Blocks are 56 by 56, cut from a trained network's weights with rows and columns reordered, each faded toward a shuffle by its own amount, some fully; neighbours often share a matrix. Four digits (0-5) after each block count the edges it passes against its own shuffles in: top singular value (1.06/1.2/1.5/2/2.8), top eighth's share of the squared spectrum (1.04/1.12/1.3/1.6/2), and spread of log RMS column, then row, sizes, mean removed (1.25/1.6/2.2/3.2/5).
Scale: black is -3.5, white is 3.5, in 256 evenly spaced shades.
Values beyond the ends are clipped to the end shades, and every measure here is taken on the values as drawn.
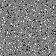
0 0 0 0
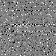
3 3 0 2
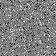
0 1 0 0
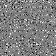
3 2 0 2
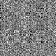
3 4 1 2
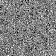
2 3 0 0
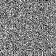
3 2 0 1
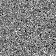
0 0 0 0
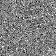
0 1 0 0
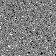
0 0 0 0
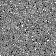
0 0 0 0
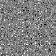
3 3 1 1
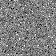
0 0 0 0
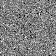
2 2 0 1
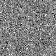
2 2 0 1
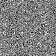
2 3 0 1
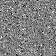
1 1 0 0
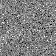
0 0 0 0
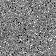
1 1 0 0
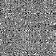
3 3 1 2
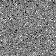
2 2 0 1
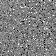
1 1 0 0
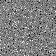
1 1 0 0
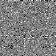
3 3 2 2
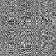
4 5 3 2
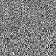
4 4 2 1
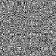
4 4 2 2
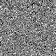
2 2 0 0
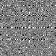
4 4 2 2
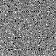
3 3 1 1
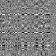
4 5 2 3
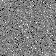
0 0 0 0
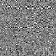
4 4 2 2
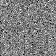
2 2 0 0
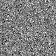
1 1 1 0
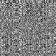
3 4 1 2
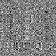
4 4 1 2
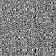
3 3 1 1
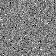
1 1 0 0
